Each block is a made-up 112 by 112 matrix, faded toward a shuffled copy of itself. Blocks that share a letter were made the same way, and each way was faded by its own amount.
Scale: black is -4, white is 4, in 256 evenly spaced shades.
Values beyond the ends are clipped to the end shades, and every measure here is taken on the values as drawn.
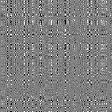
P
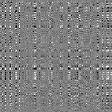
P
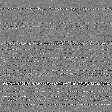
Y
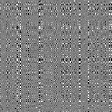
P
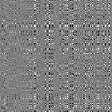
P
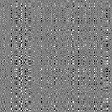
P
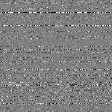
Y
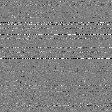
Y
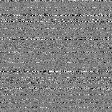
Y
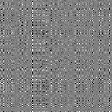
P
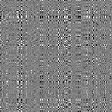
P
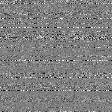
Y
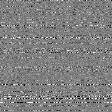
Y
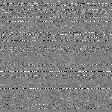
Y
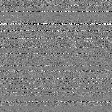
Y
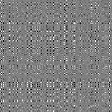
P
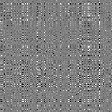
P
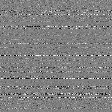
Y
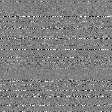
Y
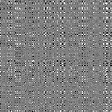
P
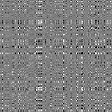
P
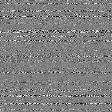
Y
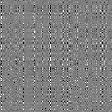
P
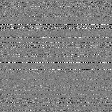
Y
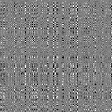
P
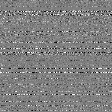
Y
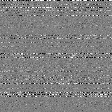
Y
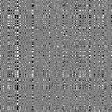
P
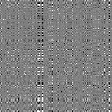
P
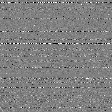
Y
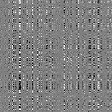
P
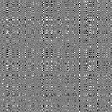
P
